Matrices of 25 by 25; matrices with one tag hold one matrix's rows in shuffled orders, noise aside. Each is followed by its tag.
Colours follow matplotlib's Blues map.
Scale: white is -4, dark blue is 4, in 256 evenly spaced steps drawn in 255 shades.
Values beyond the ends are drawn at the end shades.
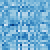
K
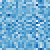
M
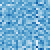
M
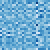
M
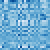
K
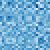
M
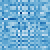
K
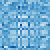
K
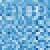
M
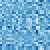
M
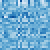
K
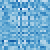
K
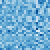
M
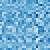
M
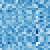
M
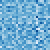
M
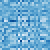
K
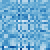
K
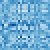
K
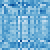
K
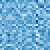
M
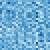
M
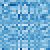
K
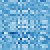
K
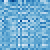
K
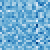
M
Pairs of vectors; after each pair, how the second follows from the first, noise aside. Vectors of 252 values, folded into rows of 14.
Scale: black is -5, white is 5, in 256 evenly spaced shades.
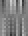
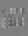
partly zeroed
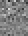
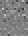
partly zeroed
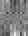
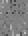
partly zeroed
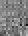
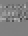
partly zeroed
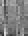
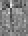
wrapped around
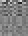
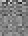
copied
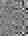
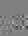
partly zeroed
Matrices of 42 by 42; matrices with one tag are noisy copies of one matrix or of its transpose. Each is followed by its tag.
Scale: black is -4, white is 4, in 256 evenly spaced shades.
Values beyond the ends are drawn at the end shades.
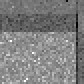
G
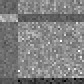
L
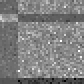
L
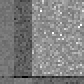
G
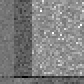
G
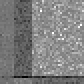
G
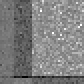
G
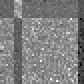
L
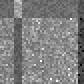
L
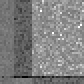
G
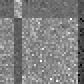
L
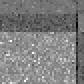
G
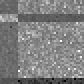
L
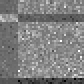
L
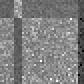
L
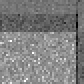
G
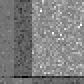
G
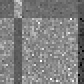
L
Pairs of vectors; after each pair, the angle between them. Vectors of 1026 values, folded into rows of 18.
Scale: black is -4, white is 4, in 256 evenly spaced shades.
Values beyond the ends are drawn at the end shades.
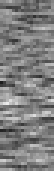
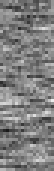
nearly parallel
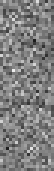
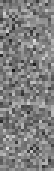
nearly opposite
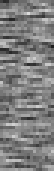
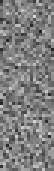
orthogonal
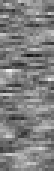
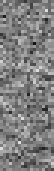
partly opposed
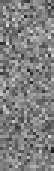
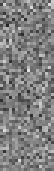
partly opposed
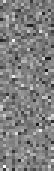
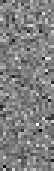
nearly opposite
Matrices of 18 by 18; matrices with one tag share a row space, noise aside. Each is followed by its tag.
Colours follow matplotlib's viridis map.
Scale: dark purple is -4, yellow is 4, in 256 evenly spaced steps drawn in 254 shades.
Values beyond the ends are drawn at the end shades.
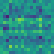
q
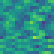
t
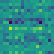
q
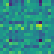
q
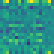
q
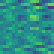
t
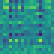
q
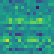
q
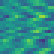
t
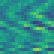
t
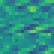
t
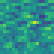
t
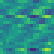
t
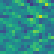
t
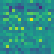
q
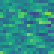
t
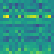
q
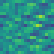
t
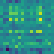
q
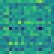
q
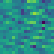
t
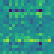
q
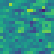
t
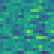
t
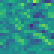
t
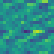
t
